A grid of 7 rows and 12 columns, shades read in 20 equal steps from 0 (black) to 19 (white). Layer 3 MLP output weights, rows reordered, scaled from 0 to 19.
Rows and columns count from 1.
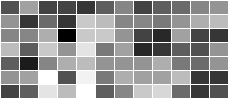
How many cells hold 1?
0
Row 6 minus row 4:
-3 5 4 -5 1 0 1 9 8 7 -2 -7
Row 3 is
10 10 13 0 15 15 11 5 3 12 5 4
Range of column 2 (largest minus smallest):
10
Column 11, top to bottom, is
10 13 5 6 8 4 4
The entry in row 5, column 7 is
11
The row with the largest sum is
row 6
